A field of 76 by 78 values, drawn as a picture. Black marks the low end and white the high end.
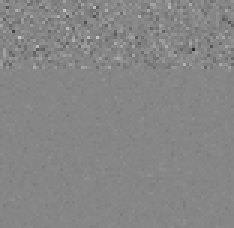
Grain: fine. Slope: none. Seam: horizontal, 30% of the way down, the bottom part calmer. Stripes: none. Mirror symmetry: none. Histogram: heavy tails on both sides.
